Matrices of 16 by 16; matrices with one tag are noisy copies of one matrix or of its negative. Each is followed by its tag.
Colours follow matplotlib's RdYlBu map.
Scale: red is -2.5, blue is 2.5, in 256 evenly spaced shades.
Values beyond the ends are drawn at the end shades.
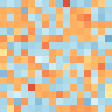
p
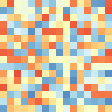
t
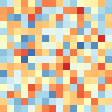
t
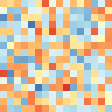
p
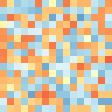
t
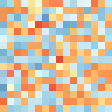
t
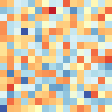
t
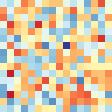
t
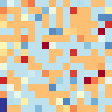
p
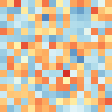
p
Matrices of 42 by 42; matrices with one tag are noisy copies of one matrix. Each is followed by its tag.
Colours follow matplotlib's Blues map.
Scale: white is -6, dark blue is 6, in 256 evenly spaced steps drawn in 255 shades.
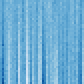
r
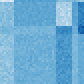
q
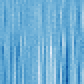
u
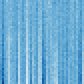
r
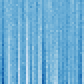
r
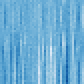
u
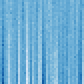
r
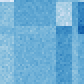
q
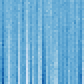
r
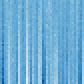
r
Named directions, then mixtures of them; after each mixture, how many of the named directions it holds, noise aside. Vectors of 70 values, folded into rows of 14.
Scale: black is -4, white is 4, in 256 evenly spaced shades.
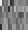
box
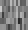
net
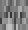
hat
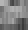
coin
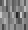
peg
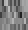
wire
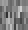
two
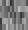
two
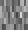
one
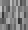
one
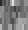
two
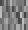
three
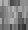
two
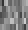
two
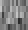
two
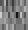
one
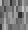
two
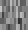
one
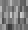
two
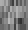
three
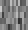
one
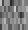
two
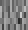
two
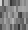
three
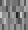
one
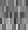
one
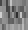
three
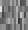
one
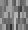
one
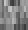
three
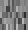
three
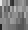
two
